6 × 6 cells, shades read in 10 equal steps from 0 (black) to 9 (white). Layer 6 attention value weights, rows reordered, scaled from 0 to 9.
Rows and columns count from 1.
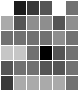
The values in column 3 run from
2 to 6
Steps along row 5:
up same down same up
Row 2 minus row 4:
-1 -4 1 5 0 1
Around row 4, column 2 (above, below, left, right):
4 4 7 4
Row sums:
28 27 25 25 21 30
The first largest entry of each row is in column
1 1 5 1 2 2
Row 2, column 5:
3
